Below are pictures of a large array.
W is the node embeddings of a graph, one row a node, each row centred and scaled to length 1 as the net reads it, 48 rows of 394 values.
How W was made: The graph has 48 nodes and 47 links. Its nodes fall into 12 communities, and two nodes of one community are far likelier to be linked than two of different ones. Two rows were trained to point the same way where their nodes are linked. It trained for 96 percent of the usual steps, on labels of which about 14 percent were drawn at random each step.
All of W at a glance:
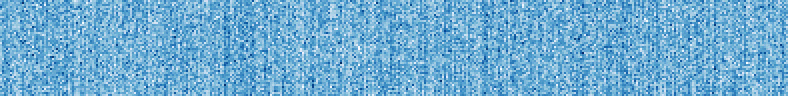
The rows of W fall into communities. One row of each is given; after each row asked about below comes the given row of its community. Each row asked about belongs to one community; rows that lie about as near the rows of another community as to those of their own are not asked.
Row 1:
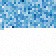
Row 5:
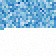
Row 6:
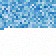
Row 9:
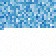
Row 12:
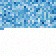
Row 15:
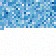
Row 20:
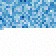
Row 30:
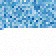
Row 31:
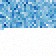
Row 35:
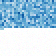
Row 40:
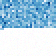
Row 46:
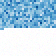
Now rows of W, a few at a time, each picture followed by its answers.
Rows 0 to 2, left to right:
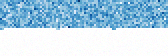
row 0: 5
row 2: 6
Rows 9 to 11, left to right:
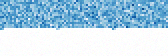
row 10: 31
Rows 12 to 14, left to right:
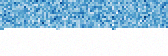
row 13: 12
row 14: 20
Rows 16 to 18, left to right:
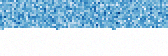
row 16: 35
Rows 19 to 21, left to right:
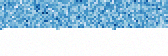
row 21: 40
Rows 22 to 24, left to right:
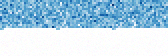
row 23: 46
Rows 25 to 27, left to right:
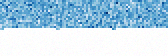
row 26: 30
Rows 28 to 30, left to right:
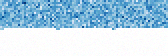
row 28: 15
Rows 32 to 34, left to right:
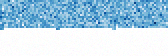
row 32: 9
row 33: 6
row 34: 30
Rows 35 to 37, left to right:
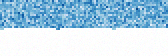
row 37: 12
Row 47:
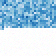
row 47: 1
